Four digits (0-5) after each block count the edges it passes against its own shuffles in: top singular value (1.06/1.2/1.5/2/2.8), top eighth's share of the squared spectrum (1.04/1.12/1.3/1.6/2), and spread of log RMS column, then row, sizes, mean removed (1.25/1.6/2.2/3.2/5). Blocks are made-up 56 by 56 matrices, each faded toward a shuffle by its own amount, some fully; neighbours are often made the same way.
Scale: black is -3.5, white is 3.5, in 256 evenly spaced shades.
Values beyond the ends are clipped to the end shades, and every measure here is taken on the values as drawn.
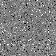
2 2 0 0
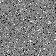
1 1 0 0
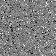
1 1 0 0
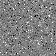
0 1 0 0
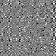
4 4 2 2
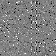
3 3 1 1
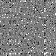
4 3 1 1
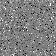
1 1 0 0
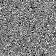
0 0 0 0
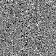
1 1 1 0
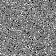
0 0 0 0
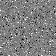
0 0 0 0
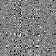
4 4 2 2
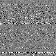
2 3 0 3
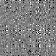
4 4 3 2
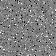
0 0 0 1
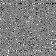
2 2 0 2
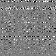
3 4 2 3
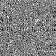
3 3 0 1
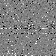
3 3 0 2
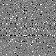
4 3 1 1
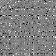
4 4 2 2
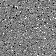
0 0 0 0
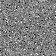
0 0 0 0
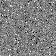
0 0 0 0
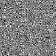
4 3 2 1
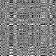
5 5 3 3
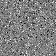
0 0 0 0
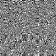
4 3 2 2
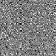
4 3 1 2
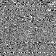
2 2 0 3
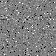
2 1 0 0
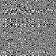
4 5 2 3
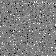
1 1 0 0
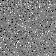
1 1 0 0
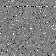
3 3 0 1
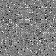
3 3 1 1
